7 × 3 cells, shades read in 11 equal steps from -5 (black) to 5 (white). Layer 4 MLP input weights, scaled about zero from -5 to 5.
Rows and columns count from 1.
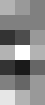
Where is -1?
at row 5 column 3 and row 6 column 2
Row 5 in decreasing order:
-1 -3 -4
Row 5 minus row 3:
0 -2 -2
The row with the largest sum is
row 4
